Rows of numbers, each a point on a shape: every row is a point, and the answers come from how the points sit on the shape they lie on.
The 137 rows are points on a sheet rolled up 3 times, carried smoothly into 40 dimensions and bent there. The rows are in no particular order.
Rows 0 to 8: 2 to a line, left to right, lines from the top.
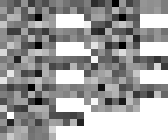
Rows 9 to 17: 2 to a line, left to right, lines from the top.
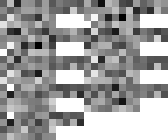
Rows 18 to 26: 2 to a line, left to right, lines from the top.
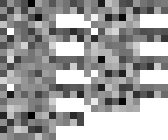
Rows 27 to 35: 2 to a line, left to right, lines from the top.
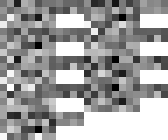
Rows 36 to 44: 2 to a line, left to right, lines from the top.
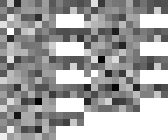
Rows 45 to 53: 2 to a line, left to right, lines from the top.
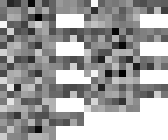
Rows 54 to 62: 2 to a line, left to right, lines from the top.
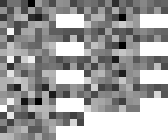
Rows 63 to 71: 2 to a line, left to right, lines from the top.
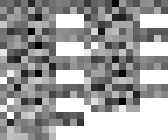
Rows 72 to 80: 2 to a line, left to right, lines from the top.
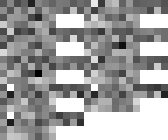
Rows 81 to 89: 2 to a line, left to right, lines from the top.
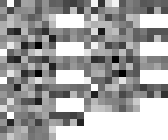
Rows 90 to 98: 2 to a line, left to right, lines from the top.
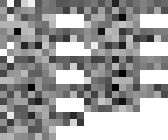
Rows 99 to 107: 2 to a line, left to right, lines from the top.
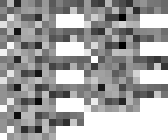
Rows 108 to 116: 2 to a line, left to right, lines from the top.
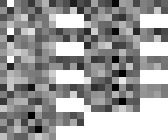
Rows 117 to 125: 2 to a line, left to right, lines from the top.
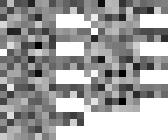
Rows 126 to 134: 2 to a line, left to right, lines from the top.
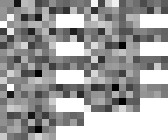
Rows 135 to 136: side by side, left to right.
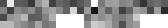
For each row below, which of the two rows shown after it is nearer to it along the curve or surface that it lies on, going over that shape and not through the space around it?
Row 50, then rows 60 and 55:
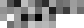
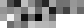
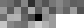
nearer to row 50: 60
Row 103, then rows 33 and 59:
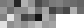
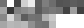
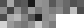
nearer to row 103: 59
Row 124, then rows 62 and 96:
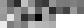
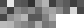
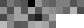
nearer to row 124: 96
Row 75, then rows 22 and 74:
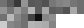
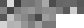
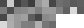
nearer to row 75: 74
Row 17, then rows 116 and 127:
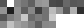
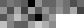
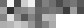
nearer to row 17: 127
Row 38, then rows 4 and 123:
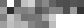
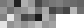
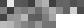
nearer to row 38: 123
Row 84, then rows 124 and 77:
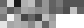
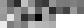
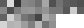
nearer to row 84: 77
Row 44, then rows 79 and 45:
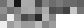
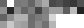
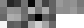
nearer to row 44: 79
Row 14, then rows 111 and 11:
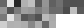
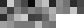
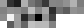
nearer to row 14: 111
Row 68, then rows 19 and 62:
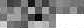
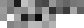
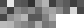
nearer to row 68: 19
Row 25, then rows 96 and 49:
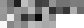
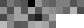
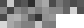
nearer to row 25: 96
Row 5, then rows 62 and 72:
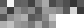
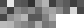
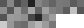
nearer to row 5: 62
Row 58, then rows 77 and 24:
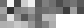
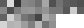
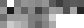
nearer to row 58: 24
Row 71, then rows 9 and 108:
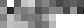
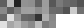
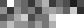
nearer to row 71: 108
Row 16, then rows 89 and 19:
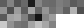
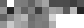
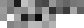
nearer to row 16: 19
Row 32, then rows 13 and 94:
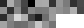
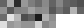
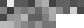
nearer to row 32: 94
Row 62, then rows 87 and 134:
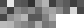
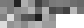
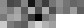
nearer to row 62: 134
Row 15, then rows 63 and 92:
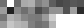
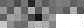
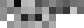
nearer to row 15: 92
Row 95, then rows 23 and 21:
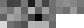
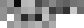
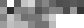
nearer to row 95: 23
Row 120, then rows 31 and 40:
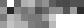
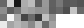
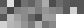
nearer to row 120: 31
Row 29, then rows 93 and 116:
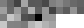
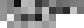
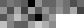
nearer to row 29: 116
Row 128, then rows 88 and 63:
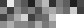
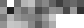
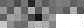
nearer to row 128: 88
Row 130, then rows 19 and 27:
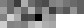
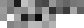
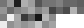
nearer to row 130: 27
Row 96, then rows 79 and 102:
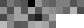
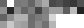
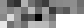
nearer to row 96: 102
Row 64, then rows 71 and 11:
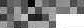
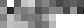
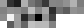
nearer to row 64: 11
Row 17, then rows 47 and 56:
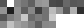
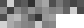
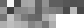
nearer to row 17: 56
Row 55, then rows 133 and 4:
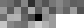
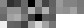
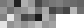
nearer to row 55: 4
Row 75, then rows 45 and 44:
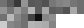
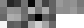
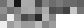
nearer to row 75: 44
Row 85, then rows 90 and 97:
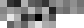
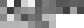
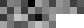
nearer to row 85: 97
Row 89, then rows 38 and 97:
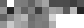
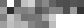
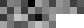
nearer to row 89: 38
